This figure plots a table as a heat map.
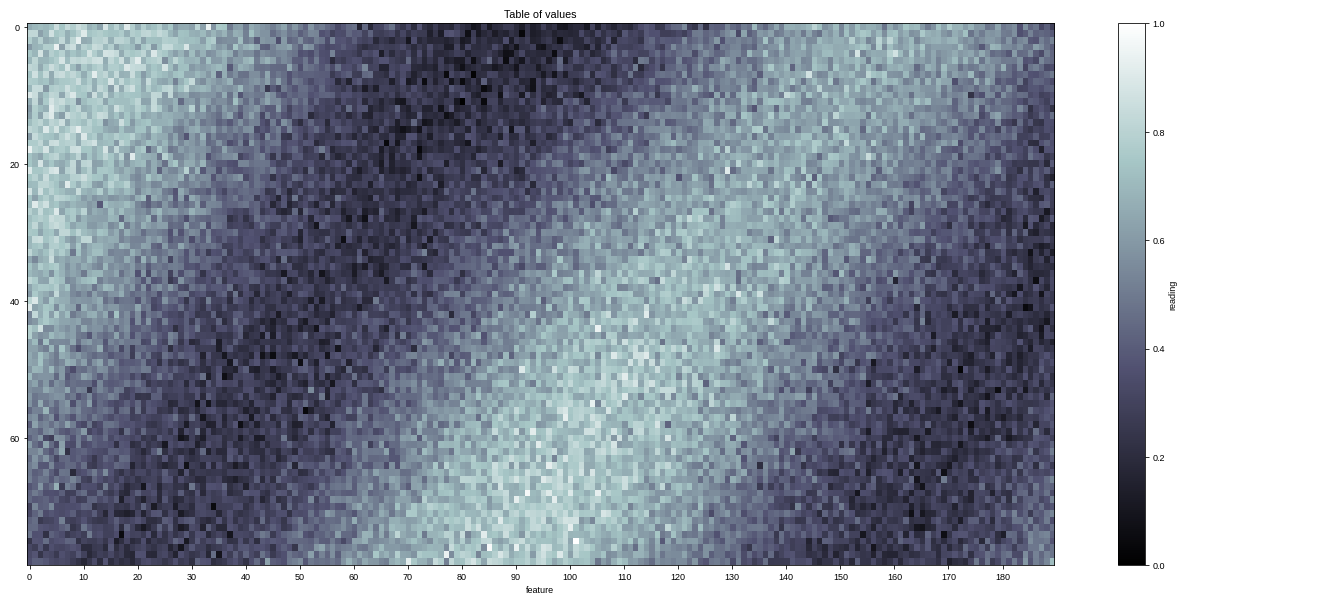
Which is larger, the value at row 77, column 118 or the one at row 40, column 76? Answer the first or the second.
the first
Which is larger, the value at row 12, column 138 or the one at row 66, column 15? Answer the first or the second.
the first
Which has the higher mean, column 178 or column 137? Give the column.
137
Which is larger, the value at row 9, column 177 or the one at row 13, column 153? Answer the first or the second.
the second
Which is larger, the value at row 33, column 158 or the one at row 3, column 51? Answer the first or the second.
the second
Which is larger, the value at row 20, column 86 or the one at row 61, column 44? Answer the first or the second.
the first
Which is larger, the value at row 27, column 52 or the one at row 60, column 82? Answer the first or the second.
the second
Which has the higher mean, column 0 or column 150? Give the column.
0
